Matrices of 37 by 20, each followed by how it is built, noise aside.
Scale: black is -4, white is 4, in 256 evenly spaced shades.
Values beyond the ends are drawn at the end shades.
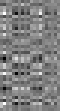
low rank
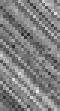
Toeplitz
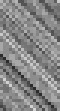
Toeplitz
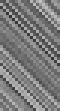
Toeplitz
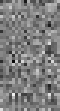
low rank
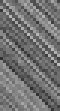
Toeplitz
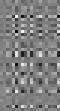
low rank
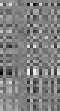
low rank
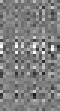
low rank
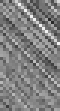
Toeplitz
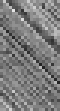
Toeplitz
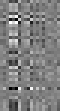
low rank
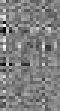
low rank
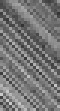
Toeplitz
